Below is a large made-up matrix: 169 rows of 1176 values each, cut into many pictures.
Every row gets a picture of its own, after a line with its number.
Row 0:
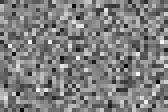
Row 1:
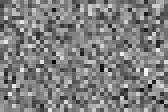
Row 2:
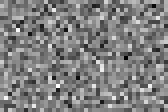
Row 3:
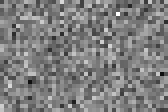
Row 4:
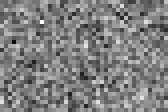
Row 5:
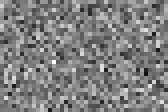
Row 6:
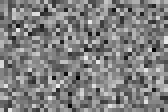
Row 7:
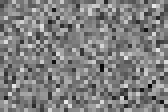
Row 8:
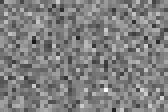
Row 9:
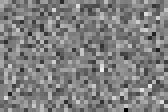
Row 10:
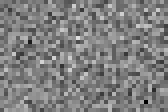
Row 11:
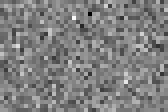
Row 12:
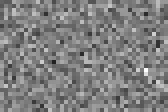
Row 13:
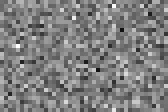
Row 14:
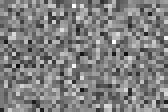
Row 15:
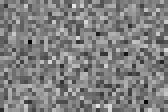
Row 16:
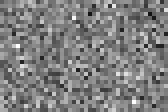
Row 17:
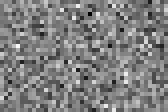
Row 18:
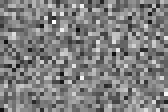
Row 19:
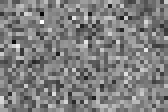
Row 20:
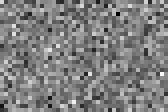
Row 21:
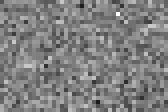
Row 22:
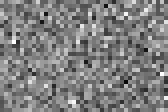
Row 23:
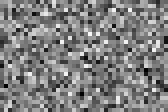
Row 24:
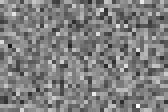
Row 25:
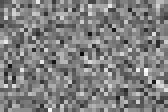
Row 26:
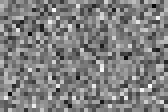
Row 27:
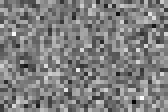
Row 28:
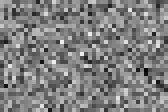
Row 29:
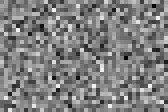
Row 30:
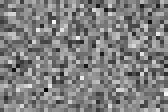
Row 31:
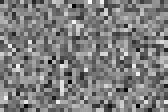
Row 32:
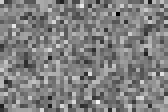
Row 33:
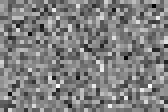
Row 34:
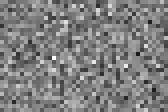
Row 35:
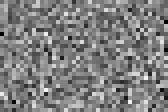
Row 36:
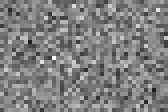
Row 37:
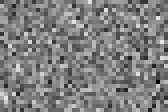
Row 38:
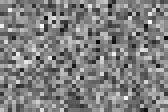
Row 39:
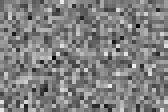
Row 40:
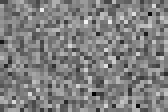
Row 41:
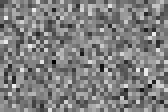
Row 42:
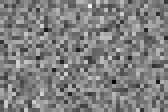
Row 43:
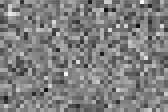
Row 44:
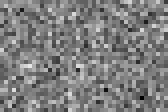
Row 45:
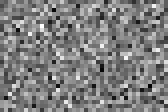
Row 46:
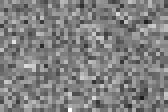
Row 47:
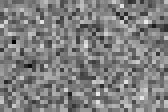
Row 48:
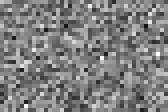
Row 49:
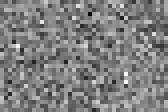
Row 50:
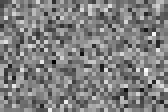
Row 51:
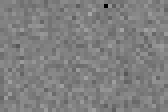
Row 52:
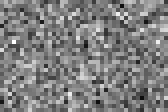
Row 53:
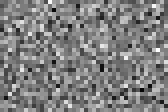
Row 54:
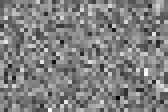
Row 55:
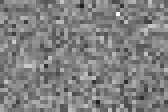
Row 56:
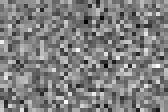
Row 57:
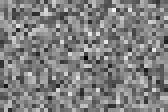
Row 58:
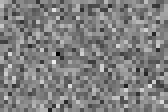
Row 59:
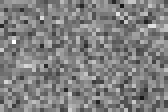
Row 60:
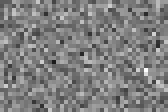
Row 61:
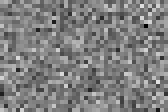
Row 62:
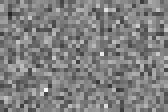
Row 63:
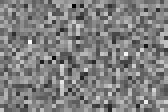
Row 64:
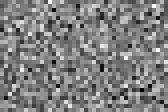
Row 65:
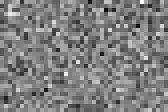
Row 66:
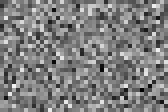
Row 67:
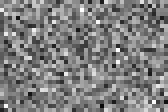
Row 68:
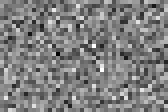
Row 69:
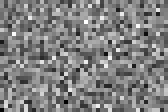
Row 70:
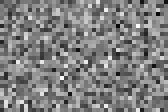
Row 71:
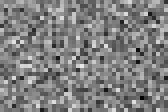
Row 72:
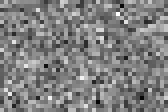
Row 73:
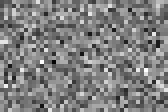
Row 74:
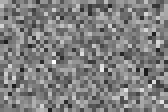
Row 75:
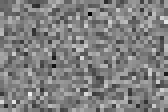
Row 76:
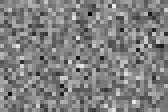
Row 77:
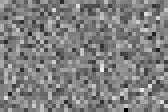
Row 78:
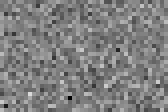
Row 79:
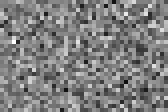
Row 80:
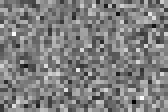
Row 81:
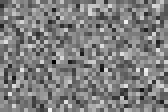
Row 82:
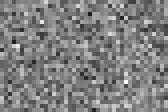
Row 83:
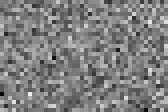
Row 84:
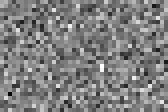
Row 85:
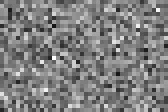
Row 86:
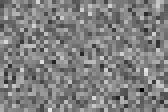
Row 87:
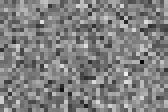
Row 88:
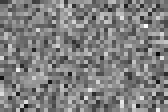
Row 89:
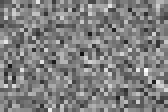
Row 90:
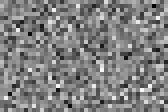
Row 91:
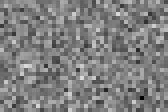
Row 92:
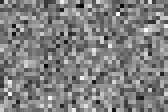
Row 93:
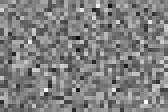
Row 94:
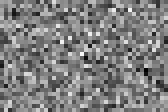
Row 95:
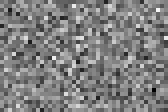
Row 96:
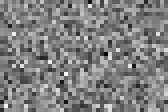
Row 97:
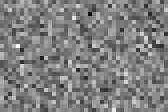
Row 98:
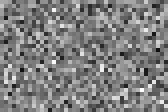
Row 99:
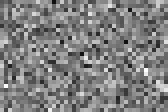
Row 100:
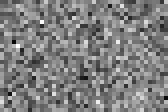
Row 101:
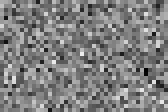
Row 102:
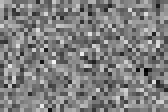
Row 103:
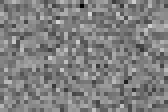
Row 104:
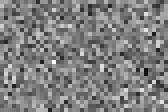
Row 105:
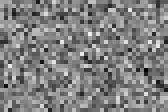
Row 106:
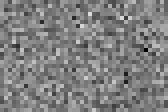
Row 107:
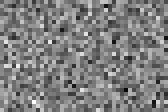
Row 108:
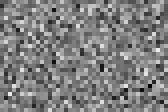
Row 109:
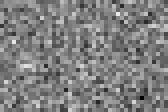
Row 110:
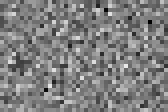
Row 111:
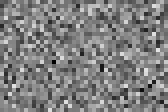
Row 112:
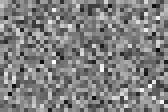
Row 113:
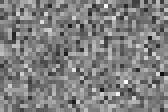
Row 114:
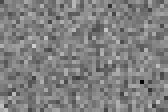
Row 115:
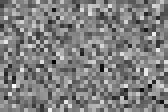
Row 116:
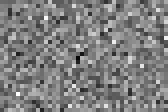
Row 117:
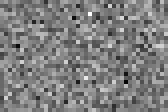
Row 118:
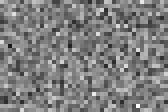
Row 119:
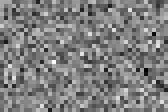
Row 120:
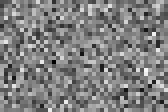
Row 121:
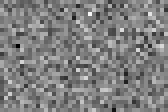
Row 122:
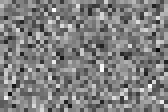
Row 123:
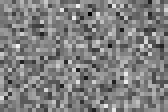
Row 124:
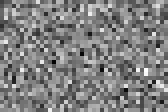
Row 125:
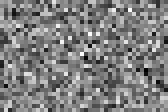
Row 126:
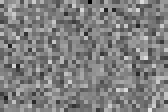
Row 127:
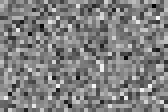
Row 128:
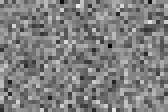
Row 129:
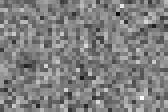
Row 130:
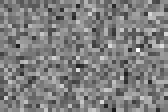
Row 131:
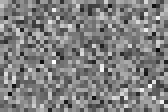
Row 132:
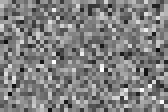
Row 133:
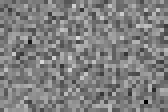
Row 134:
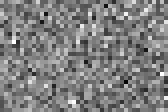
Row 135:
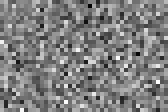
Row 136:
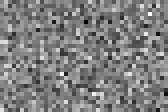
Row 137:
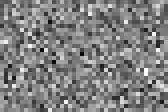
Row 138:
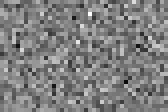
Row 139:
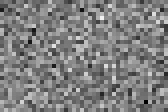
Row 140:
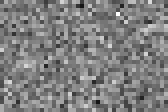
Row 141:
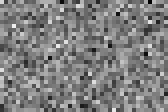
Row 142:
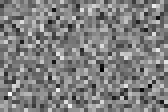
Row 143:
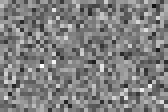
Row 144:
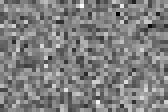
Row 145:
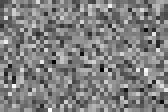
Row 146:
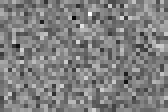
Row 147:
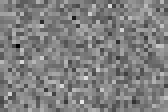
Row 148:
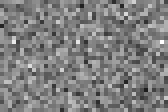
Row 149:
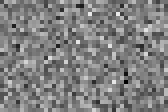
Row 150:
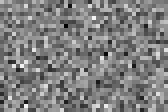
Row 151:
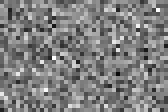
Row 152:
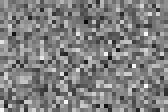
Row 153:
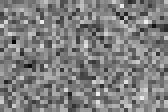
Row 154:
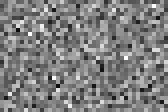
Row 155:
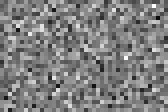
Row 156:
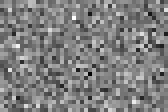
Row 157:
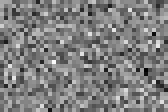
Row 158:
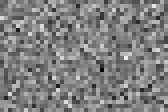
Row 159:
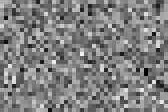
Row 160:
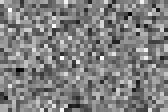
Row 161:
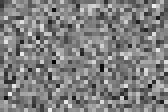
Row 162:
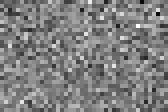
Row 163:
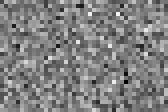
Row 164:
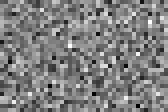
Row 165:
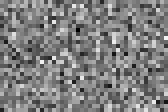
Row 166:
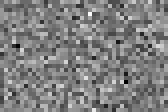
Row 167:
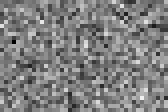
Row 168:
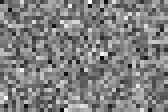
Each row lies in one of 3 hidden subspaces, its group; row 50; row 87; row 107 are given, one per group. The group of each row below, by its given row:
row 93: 107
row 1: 50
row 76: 87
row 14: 107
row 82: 87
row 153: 87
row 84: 50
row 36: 107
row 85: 107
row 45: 50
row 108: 50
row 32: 87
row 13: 87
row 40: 107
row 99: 50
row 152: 107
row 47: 87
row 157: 50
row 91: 87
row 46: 87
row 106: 87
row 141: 87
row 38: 107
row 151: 107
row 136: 107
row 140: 87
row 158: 50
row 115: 50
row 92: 87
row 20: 87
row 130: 87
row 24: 107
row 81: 50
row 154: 50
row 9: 50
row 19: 87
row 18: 107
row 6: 50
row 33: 50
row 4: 87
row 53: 50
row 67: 107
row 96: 107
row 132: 50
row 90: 50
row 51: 87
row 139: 107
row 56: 107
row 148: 87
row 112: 50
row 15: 107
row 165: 107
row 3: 87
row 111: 50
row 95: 107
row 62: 107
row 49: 87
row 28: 50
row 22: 87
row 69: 107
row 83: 107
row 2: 50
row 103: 87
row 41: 50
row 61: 107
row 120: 50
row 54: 50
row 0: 107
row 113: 87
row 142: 50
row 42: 107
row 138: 87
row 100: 87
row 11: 87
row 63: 107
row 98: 50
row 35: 107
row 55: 87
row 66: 50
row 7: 50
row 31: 107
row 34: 107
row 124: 50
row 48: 107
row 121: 87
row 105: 50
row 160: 107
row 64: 50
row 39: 107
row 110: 107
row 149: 87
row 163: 87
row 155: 50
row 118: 107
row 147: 87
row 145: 50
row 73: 50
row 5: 50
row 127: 50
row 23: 50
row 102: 50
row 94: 50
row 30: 107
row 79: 87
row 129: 87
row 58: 50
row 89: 50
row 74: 50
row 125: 50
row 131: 50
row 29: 50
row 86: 50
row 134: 87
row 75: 107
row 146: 87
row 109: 87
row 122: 50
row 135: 107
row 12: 50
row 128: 87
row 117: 87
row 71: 87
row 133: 107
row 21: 87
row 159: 50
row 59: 87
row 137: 50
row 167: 87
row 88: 107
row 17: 87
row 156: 87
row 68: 50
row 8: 87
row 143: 50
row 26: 50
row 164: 107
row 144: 87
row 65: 107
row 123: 87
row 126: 107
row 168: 107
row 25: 50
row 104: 50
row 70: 107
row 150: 107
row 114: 87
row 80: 87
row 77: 50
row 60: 50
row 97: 87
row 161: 50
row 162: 107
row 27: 87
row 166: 87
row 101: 50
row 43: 107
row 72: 87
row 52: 87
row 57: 50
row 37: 107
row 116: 107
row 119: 50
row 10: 107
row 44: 87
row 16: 87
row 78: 107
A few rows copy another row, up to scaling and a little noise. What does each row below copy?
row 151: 85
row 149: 163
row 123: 17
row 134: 22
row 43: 65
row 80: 27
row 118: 24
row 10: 133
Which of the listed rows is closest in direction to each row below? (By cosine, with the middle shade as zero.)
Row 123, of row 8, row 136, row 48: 48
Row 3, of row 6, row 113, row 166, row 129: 113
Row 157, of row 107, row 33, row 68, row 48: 68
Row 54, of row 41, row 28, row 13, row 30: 41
